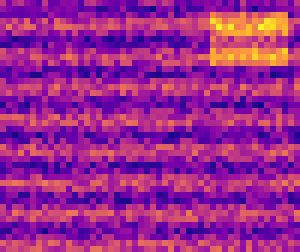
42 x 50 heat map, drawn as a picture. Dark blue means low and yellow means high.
The ninth with the highest average is the top right. Stripes running across repeat 8 times from top to bottom. In the top right lies a patch that is higher than the rest. No overall slope runs across the table.
